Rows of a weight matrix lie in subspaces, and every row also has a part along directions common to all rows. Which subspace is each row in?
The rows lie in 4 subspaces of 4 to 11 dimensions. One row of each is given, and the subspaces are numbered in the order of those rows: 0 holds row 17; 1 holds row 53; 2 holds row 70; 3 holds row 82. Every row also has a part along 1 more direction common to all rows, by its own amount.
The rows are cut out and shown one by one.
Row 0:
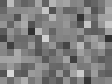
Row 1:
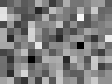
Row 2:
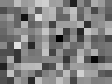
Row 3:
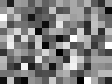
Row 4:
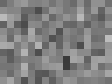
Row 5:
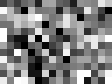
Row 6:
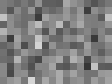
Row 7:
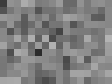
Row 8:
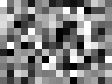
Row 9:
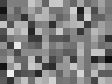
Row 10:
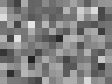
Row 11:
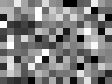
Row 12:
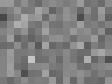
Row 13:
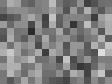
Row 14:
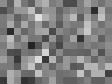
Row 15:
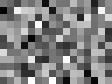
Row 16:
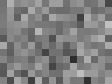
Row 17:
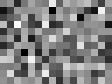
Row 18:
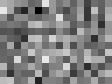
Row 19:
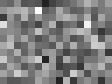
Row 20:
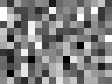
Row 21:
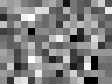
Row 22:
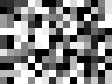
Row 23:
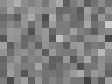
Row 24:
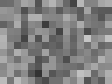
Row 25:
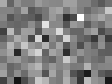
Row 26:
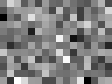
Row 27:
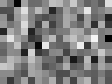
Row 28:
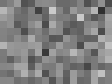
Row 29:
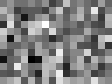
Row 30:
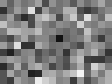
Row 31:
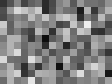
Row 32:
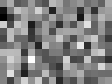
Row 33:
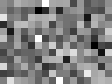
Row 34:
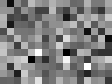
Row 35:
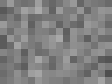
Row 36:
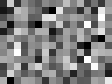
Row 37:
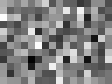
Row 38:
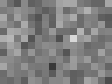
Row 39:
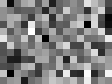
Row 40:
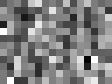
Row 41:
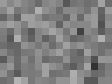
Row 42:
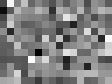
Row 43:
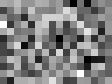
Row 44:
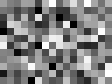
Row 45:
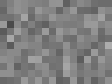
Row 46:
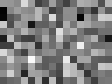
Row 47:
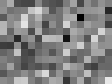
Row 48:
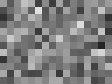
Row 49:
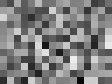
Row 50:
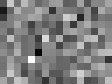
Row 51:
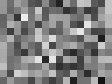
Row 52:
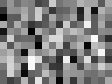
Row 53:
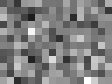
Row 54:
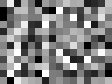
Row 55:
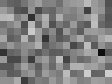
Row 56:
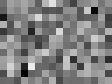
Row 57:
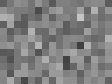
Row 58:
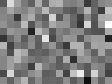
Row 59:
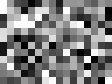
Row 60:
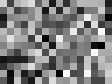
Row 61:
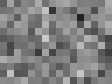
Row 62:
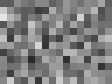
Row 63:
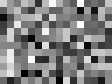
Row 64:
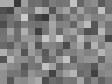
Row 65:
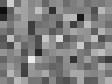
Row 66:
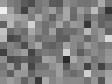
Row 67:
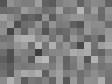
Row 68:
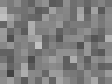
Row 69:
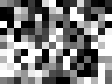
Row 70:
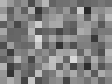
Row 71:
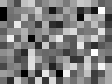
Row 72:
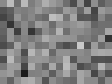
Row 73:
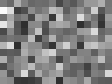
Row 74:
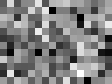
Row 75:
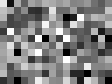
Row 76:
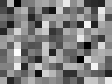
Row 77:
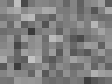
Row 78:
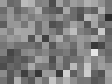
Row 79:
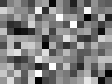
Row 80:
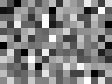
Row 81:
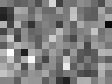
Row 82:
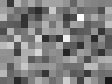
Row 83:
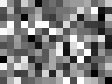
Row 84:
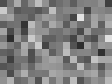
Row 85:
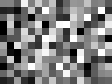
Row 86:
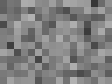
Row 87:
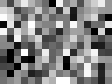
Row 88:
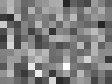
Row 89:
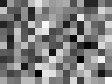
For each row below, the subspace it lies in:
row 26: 1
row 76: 1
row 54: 1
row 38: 1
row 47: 3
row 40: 1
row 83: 1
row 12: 3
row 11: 2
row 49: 1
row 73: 2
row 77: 1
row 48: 0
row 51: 2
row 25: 3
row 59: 3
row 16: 0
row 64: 2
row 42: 3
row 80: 0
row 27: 1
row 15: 2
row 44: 2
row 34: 3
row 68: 2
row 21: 1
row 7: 3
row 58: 0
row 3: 1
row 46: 1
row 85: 2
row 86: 2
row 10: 1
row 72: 2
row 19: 2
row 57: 3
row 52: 2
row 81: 0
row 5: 3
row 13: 0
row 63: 3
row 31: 2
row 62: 2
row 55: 0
